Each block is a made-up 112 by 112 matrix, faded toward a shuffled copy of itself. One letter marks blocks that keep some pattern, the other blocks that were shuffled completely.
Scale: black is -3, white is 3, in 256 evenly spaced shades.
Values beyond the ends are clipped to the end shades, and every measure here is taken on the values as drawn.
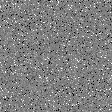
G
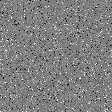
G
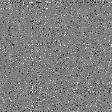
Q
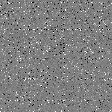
Q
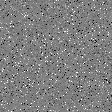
G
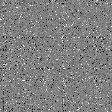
Q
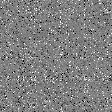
Q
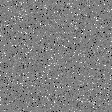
G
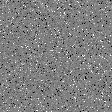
G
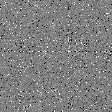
Q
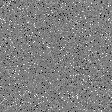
G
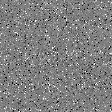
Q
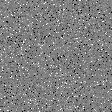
G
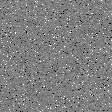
G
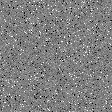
G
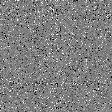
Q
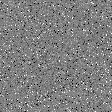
G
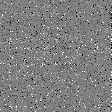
Q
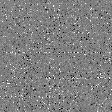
Q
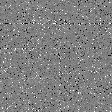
Q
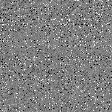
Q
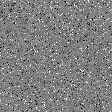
G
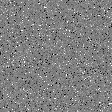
G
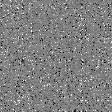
Q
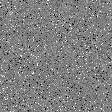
G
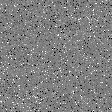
G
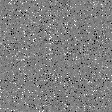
Q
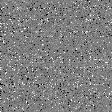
Q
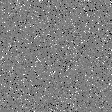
G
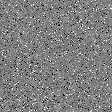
G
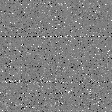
Q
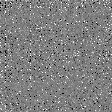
Q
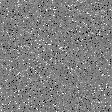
G
